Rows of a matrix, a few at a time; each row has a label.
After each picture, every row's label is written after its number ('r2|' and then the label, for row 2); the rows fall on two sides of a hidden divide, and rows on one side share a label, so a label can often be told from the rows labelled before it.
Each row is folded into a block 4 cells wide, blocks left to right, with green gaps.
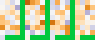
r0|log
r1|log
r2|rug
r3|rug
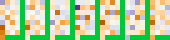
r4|rug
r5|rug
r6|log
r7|rug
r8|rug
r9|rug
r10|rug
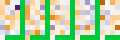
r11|log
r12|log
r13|log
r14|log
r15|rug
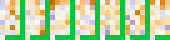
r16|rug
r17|rug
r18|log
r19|log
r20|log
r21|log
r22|rug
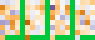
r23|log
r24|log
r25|rug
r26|rug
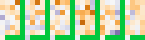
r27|log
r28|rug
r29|rug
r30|rug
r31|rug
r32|rug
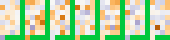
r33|rug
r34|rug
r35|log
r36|log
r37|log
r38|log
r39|log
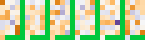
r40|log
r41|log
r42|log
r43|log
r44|rug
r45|rug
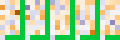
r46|log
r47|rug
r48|log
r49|log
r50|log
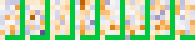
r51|log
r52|log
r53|log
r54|rug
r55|log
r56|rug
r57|log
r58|log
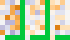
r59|log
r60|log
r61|log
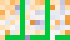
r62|rug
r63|rug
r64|log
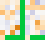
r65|log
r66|log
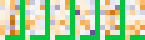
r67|rug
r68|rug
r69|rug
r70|rug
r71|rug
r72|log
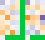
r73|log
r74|rug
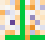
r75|log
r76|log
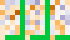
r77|log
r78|log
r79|log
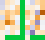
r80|rug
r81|log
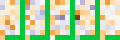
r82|rug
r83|rug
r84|rug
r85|rug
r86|rug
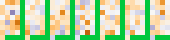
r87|log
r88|rug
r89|rug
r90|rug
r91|log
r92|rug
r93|rug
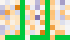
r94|rug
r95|log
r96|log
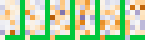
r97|rug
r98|log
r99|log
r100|rug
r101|log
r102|rug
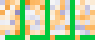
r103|log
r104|rug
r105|rug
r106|log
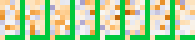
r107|log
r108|rug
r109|rug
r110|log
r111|log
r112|log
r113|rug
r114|rug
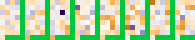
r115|rug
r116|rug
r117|log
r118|rug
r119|rug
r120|rug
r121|log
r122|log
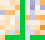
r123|rug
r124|log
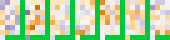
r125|rug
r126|rug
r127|rug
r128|log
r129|log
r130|log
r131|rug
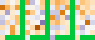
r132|log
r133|log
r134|rug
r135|rug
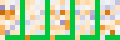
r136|rug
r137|log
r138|log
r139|rug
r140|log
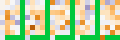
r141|rug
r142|log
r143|log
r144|log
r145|log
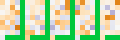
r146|rug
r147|rug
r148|log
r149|rug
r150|log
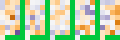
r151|rug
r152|log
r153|rug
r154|log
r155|log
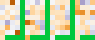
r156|rug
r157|rug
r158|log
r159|log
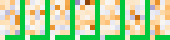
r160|log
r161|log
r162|rug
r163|rug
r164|rug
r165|rug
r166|rug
